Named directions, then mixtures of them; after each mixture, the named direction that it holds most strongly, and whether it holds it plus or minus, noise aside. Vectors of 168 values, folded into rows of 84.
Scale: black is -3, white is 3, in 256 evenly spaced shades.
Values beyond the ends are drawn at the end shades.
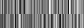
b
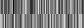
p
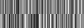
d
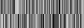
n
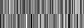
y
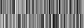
n, plus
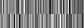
b, minus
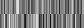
d, minus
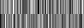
p, minus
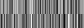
p, minus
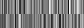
b, plus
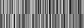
p, minus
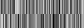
n, plus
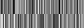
n, plus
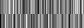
y, plus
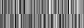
b, plus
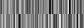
b, minus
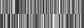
n, minus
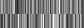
n, minus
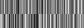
d, plus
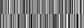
y, plus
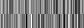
y, minus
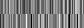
y, plus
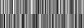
p, minus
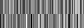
y, plus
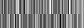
b, plus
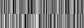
d, minus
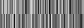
p, minus
